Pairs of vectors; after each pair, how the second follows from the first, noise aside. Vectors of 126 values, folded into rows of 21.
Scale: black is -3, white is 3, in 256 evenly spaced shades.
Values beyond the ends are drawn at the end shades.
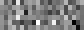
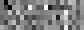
reversed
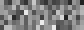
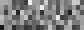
reversed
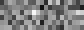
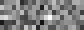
reversed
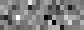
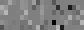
partly zeroed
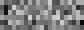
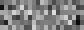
reversed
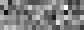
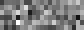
reversed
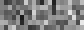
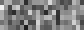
wrapped around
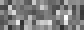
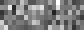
wrapped around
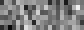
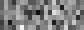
wrapped around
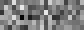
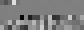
partly zeroed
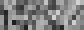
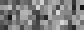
wrapped around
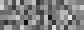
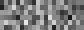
negated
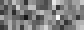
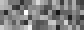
reversed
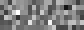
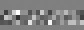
partly zeroed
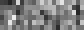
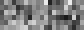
wrapped around
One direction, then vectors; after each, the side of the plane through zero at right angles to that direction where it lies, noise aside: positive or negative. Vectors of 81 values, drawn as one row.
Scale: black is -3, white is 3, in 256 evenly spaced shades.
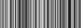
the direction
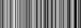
positive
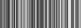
negative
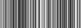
positive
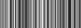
positive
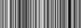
positive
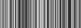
positive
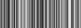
negative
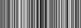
negative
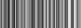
negative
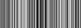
negative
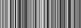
positive
